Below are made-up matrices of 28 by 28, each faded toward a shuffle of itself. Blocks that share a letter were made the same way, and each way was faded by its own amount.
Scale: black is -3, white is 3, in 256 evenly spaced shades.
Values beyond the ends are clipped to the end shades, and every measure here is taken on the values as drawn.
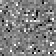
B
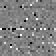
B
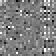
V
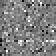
B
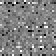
B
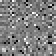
V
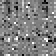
V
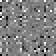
V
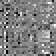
V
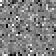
B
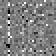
V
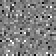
B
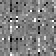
V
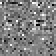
B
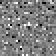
B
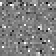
B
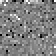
B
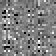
V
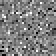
B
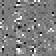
V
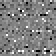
B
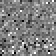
B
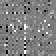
V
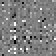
V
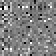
V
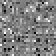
V
